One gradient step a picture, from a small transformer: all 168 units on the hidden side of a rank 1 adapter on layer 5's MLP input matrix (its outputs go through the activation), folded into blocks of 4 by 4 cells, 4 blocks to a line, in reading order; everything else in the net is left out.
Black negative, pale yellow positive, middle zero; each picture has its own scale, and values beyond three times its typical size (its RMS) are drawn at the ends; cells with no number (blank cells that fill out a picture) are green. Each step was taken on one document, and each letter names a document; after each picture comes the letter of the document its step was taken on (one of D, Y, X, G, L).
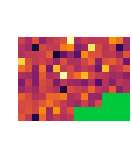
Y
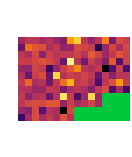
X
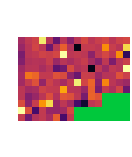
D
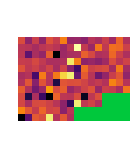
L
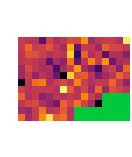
L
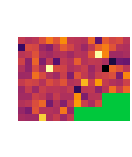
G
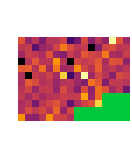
Y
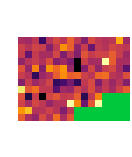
L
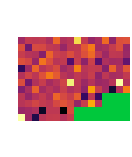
X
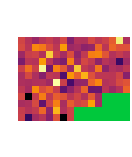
Y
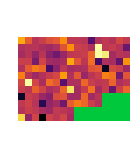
G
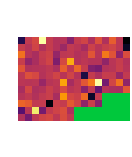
D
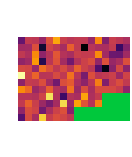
G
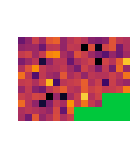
G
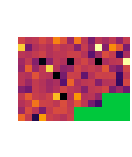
X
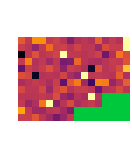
D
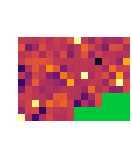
X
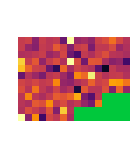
Y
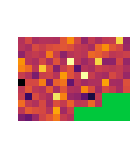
Y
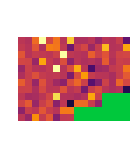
D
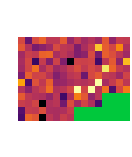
G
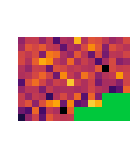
X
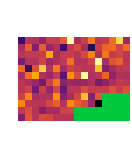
Y
